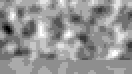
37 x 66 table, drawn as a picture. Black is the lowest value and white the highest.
Odd rows or columns: none. Grain: blotchy. Seam: horizontal, 80% of the way down, the bottom part calmer. Average level on the scale: 60%.
